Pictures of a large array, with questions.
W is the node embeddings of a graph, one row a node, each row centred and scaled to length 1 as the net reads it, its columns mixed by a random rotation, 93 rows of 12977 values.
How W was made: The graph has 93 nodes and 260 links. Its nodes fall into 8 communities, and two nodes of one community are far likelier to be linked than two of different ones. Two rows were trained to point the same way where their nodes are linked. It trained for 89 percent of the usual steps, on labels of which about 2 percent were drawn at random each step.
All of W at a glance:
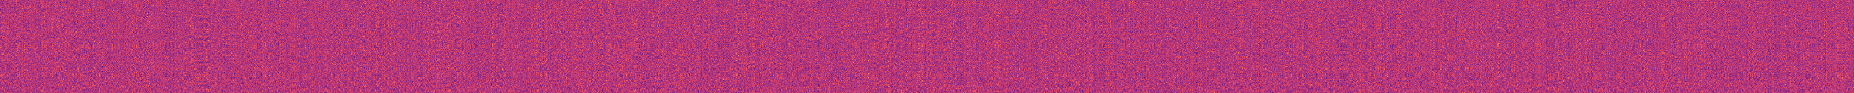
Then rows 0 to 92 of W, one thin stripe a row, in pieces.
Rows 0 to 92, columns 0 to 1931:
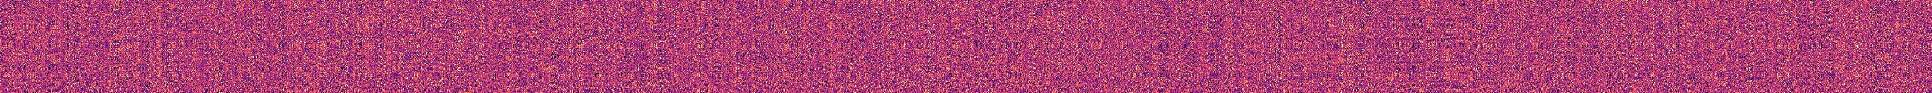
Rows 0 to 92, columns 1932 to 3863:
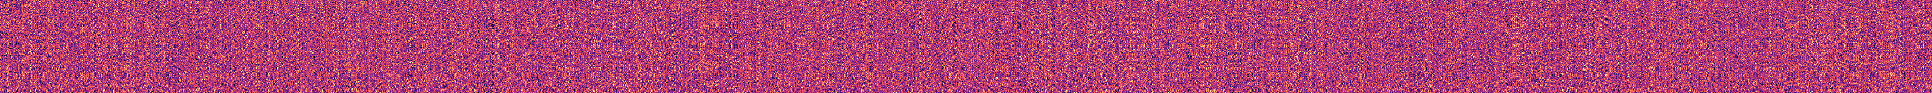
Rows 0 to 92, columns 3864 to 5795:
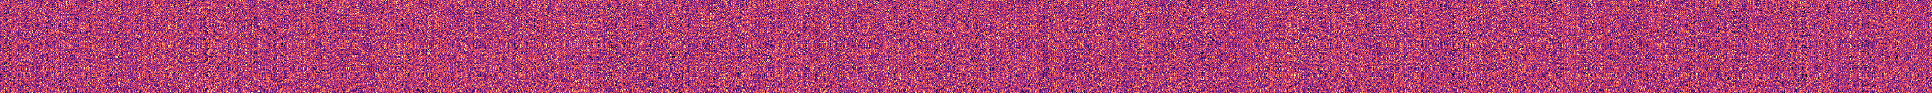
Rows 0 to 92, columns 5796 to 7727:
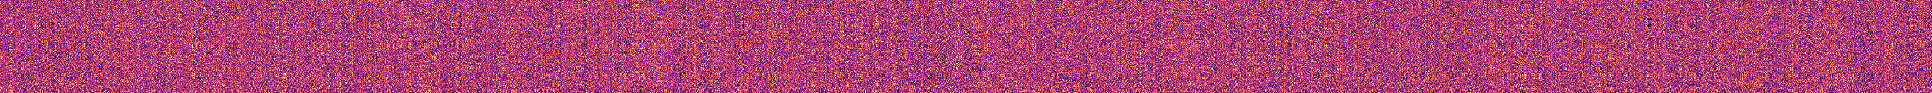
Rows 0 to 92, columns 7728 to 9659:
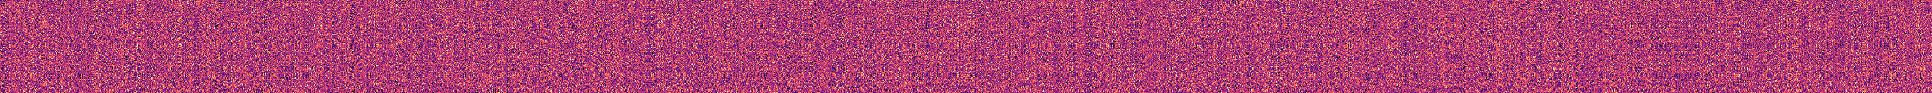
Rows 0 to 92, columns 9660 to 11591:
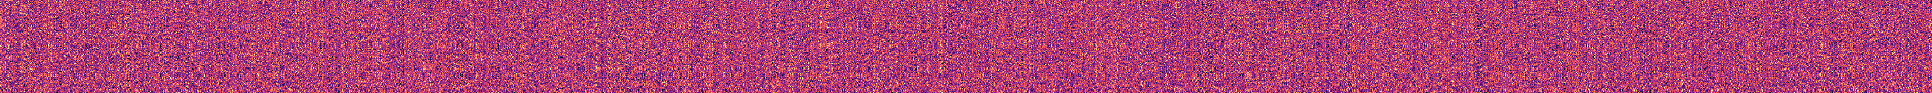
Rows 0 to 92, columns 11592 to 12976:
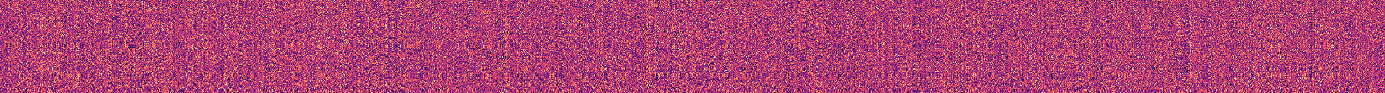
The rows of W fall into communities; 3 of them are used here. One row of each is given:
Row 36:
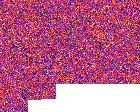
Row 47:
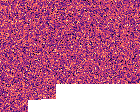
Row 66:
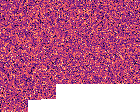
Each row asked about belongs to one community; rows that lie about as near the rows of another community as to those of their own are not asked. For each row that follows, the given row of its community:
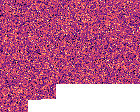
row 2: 47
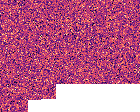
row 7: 47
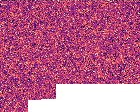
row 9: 66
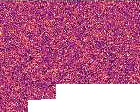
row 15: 36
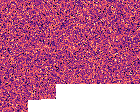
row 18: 66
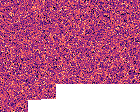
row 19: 66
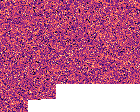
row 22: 36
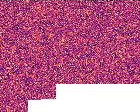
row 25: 66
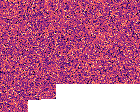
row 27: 36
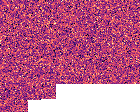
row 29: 47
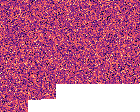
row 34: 66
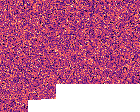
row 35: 47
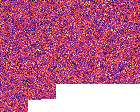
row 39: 66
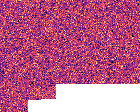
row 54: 36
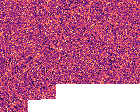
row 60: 36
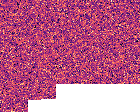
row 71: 66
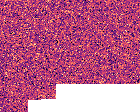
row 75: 36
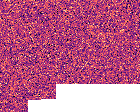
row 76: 36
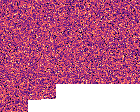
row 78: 36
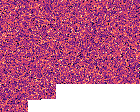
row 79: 47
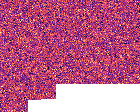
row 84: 66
